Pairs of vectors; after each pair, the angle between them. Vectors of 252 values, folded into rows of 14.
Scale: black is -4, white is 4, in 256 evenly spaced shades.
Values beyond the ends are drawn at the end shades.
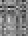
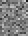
partly opposed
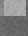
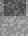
nearly opposite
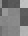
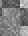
nearly parallel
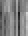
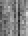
nearly parallel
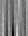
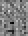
partly aligned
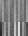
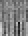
nearly opposite
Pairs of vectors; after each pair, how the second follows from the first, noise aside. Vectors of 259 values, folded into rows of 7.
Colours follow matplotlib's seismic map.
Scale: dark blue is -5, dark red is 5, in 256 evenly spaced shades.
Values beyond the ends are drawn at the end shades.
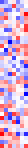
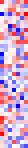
reversed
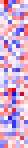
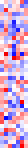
reversed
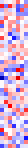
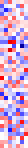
wrapped around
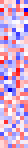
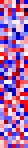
scaled up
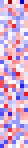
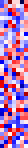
scaled up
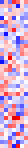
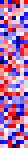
scaled up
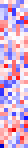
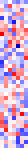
wrapped around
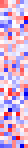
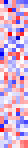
reversed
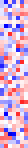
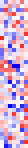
wrapped around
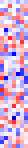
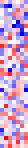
wrapped around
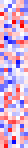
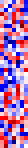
scaled up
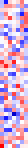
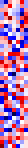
scaled up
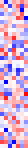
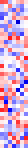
wrapped around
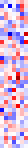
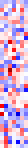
reversed
